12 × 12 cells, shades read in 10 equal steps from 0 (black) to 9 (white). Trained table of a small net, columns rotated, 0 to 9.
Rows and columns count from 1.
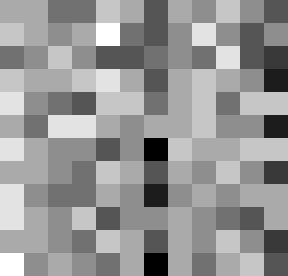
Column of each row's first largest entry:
5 5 10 5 1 3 1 5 1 1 5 1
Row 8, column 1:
6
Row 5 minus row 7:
0 -1 -1 -2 4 2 4 -1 1 -2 0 0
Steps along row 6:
down up same down down up same up down same down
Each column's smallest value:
4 4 4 3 3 3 0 5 4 4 3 1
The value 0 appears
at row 7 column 7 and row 12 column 7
